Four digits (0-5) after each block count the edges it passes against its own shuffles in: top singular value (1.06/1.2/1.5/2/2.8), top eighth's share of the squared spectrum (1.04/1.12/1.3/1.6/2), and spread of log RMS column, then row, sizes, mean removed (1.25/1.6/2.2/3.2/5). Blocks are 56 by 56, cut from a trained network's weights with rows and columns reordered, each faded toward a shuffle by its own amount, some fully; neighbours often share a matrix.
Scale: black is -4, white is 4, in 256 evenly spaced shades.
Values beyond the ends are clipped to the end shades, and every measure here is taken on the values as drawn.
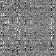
3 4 3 0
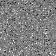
0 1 0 0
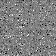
1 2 1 0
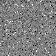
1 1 1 0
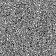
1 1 0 0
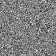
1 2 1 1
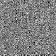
3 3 2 1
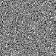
3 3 2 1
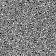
0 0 0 0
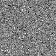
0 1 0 0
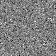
0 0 0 0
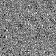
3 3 1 1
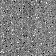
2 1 0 0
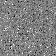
0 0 0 0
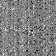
3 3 0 2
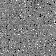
0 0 0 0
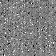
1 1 0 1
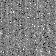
2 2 0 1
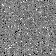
1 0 0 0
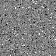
0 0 0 0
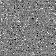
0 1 1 0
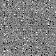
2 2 1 0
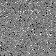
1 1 0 0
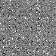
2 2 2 0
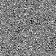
3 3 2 1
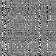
3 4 3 0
